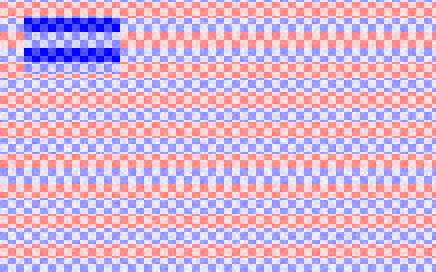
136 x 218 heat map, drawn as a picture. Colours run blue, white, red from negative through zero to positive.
Stripes running across repeat 9 times from top to bottom. No overall slope runs across the table. An odd patch, lower than its surroundings, sits in the top left. The ninth with the lowest average is the top left.
